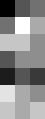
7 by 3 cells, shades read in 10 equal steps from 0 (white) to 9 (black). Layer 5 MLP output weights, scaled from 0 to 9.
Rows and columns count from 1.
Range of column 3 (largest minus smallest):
5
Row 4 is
6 4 4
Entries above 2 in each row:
3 2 1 3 3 2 1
